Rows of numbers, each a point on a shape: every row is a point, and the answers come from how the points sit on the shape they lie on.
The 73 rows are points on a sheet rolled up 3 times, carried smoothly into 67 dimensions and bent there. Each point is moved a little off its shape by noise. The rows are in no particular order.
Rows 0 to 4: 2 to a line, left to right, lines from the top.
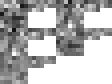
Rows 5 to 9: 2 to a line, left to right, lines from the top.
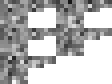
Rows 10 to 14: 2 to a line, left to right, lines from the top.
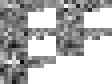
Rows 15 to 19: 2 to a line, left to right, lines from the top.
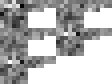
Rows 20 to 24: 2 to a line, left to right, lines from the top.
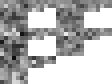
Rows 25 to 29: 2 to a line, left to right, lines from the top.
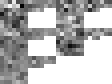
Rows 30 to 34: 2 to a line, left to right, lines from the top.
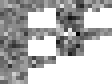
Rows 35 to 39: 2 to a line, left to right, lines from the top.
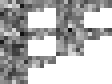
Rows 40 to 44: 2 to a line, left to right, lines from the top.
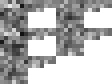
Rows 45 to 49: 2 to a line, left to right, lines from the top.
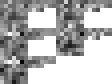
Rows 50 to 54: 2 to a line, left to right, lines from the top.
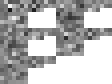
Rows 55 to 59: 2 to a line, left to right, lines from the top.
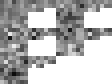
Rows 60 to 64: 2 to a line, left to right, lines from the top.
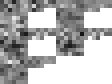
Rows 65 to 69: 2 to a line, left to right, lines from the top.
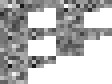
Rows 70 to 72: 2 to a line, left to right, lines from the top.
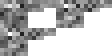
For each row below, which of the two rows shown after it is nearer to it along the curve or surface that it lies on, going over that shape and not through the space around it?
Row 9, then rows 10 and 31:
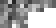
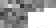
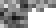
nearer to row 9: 31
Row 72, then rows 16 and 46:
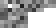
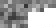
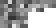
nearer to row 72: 16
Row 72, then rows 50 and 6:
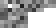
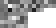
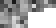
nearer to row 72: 50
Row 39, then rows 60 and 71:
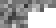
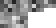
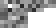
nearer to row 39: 71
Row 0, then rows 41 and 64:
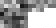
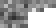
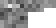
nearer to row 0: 41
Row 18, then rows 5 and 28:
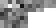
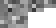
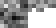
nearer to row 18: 5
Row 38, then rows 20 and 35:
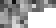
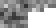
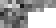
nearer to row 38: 35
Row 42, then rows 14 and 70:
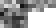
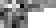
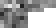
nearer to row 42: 14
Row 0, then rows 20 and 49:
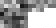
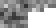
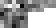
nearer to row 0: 49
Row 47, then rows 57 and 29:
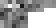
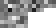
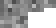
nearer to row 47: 57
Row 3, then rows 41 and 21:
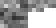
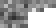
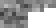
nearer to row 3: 41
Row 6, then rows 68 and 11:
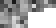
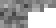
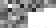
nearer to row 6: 11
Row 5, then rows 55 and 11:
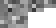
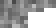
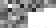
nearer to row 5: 55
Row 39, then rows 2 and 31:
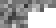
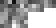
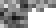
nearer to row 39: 2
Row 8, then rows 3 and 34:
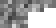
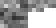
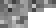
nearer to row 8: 3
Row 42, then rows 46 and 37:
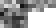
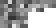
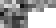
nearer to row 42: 37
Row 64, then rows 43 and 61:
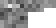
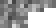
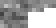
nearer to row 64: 61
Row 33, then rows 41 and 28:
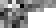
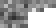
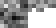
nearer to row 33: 28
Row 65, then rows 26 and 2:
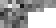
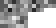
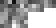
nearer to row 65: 26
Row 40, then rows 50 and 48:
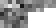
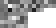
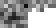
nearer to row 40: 50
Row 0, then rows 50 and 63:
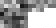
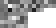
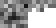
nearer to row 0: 63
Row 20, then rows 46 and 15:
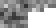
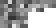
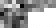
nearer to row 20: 46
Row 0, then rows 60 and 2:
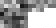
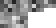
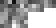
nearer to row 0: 2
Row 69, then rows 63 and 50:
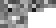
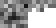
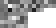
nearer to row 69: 50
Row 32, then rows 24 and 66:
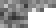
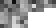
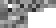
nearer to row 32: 66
